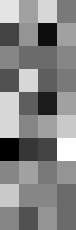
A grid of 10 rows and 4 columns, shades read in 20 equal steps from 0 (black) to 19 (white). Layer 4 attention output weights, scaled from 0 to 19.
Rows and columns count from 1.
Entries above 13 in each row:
2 0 0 1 1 2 1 0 1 0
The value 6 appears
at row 4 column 1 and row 10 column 2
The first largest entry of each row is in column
1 4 1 2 1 1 4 2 1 3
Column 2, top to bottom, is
12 11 8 16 7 10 4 12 10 6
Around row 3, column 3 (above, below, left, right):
1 7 8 10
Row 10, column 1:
10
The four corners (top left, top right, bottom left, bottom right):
17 9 10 8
